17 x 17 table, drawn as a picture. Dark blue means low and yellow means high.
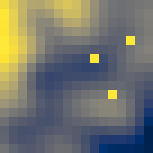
Ninth with the highest average: top left. Slope: up to the top left. Mirror symmetry: none. Ninth with the lowest average: bottom right. Lone odd cells: 3, each higher than its neighbours.
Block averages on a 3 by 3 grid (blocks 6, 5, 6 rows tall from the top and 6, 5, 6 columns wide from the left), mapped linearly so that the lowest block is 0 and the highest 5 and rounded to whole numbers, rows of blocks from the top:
532 | 311 | 110
